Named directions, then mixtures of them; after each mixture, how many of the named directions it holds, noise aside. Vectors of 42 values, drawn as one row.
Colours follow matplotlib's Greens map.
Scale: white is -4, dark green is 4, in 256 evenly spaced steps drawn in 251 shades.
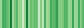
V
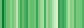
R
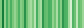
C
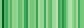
three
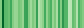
three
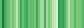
one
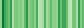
three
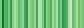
three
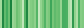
two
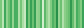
two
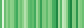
two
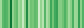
one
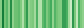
two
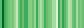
two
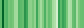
two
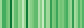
one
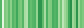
three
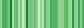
one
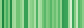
two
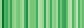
three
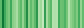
two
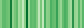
one
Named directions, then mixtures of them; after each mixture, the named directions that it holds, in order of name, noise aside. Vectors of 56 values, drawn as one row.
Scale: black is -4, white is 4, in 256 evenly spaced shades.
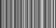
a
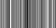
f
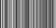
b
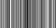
f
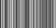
b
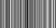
a, f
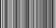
b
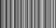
a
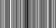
b, f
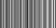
a, f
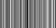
a, f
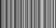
a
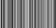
b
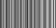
a, f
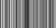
b, f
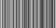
a, b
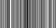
f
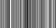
f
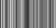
b, f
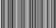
a, b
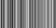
b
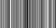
f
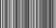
b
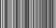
b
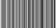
a
